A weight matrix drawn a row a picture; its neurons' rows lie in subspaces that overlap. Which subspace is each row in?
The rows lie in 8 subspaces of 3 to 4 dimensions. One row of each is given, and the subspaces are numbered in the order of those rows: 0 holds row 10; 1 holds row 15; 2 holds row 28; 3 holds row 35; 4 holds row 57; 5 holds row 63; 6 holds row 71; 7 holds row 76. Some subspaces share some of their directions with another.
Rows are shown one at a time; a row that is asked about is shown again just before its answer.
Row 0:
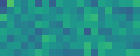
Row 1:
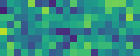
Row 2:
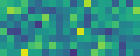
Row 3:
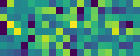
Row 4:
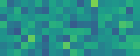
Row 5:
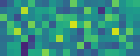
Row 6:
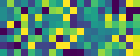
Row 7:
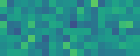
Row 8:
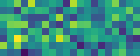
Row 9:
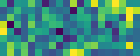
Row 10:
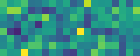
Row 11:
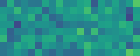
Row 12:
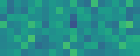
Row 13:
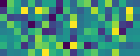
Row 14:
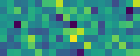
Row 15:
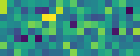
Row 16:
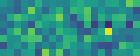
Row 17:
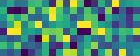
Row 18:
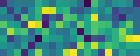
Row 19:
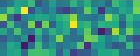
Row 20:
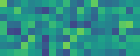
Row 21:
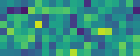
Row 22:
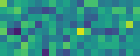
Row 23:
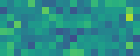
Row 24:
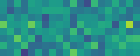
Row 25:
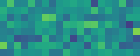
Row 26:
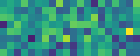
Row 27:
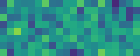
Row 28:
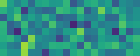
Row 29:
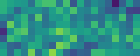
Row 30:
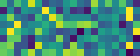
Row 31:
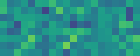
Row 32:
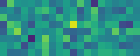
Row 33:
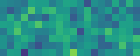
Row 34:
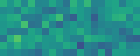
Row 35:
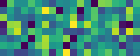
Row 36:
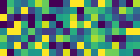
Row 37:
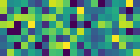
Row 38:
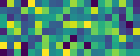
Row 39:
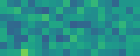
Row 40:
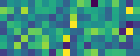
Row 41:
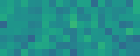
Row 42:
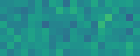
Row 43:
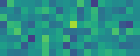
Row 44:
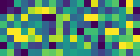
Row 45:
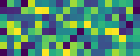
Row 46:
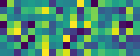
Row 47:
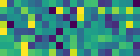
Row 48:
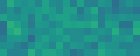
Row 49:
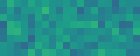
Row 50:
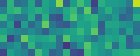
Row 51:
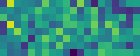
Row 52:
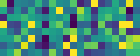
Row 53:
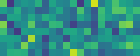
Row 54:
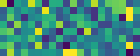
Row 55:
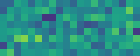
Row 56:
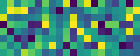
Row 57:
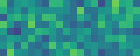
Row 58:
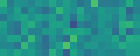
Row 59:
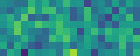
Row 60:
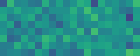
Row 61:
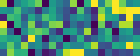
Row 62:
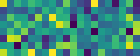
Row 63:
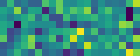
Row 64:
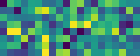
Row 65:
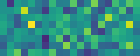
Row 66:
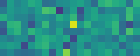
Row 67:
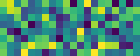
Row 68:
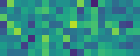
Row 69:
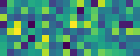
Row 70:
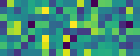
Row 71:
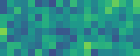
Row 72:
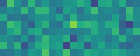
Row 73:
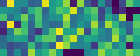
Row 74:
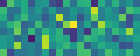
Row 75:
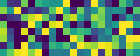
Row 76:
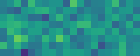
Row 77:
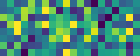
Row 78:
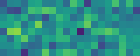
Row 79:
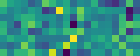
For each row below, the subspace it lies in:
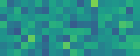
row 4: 3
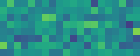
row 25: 1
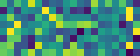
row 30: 6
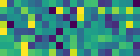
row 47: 3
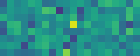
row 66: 3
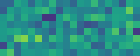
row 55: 1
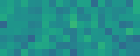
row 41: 1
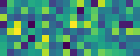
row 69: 4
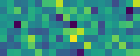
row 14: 5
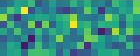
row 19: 2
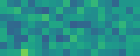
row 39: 7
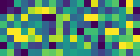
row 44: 1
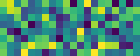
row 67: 2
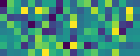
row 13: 1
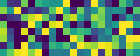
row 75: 7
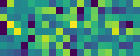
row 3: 3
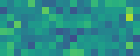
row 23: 6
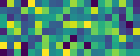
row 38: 1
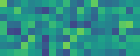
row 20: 0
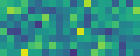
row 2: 0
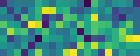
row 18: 7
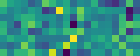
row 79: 3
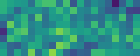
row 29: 6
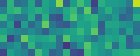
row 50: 5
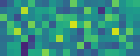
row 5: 2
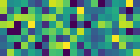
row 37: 4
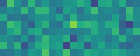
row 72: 1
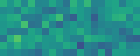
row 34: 7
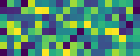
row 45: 1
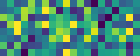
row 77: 0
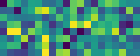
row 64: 0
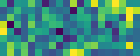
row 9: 6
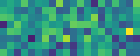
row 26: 1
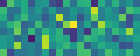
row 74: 5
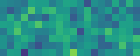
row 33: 0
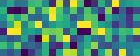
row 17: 1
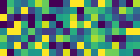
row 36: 4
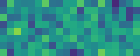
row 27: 4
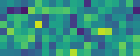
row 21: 2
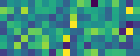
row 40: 6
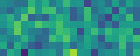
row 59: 0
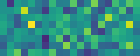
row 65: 2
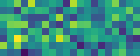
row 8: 7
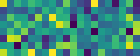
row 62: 6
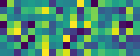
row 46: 7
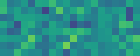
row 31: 6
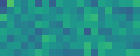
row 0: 6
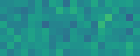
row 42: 0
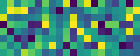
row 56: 0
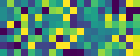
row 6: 3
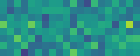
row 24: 7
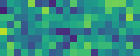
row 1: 6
